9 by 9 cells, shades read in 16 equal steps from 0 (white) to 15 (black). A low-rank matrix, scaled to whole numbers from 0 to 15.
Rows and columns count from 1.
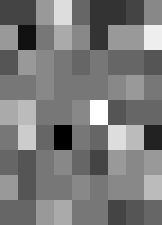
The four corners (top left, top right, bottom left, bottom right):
11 7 9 9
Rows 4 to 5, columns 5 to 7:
8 8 7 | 7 0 10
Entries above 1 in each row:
9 8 9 9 8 9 9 9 9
